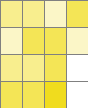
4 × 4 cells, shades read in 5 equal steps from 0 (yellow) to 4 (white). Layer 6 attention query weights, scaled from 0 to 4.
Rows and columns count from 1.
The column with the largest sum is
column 4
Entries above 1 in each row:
3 2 3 1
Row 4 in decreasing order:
4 1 1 0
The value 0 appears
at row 4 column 3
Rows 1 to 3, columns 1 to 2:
2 2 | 3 1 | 2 2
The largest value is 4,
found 2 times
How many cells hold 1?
6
